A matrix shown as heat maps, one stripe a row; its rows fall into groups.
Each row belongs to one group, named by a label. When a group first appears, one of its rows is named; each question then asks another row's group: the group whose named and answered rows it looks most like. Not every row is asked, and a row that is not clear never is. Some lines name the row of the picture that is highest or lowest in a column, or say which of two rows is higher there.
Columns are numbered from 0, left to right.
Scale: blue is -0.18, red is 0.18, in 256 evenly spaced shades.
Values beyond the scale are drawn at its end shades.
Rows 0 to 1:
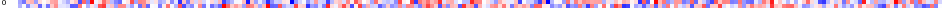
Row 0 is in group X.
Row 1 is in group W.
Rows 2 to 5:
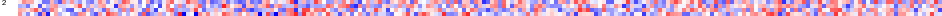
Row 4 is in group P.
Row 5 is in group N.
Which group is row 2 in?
P
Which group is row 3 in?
W
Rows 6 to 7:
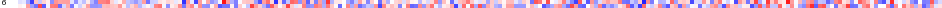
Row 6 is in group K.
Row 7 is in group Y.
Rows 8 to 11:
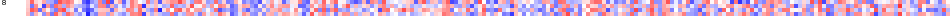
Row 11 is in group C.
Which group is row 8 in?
P
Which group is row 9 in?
C
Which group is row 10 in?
P
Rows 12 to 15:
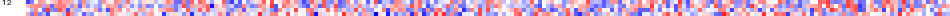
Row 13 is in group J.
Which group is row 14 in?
Y
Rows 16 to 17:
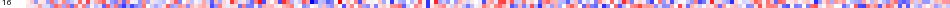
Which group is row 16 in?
W
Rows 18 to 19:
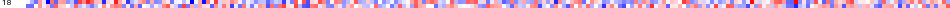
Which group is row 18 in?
N
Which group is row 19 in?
J
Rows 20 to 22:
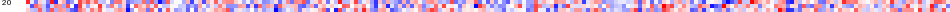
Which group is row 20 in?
N
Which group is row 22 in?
N
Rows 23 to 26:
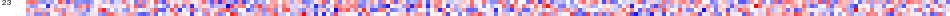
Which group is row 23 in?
P
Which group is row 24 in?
W
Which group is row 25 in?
C
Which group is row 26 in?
K
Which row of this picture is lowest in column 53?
26
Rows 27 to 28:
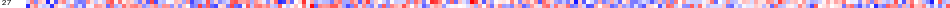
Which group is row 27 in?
W
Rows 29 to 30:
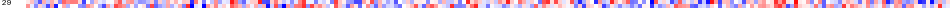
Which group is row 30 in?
N
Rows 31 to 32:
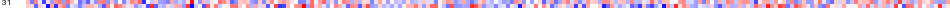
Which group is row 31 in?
C
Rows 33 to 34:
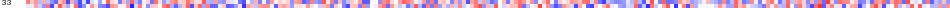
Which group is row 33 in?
P
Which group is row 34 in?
Y
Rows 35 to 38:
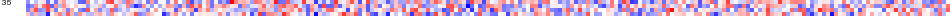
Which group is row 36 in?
J
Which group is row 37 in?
Y
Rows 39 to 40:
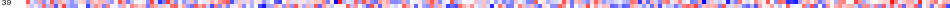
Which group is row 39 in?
N
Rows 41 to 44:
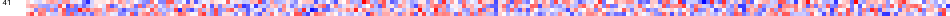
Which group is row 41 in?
K
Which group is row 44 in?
P
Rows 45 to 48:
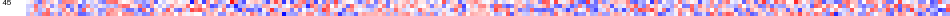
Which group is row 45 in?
K
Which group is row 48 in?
K
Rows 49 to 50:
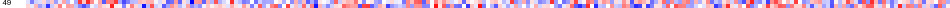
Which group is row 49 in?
X
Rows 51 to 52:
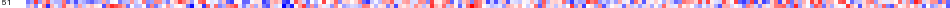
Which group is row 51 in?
P
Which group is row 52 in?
K
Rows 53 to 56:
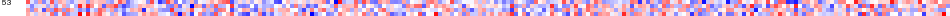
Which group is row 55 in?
C
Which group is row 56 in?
X
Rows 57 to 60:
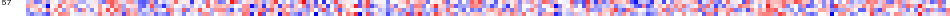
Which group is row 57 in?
K
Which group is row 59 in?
J
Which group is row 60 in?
W
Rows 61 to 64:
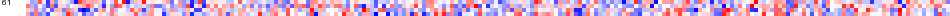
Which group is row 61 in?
N
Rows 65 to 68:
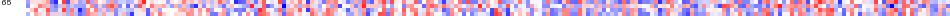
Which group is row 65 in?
Y
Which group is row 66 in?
X
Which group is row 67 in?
Y
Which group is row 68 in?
Y
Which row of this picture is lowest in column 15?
66
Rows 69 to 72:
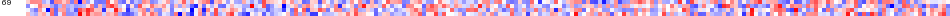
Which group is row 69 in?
J
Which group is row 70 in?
X
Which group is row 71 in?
N
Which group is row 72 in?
X
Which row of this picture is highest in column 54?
69
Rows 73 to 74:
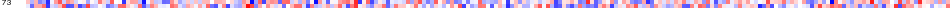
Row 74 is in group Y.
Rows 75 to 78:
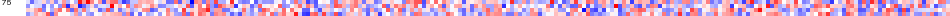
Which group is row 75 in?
X
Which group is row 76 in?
Y
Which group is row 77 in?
J
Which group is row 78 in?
J
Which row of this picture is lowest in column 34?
76
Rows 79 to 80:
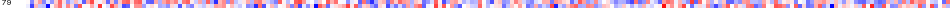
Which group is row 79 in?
Y
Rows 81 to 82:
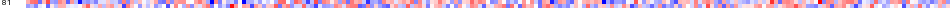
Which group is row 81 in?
P
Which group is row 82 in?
W
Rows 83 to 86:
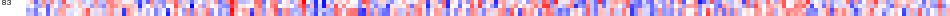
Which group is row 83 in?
K
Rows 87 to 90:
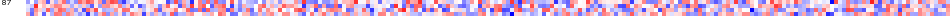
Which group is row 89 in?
Y
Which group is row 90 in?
C
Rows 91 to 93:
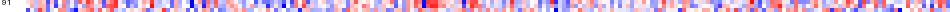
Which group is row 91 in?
X
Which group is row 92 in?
X
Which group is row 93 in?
W
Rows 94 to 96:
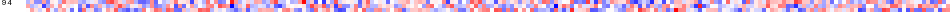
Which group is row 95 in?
N
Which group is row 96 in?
J
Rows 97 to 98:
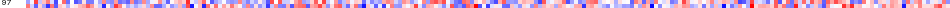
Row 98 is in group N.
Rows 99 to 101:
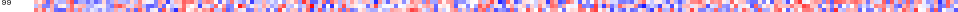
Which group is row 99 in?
P
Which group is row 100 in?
K
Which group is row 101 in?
P
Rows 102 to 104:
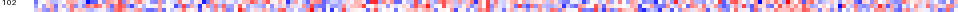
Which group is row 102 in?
W
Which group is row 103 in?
X
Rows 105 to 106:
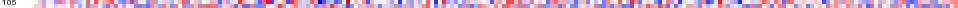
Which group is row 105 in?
W
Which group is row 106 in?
J
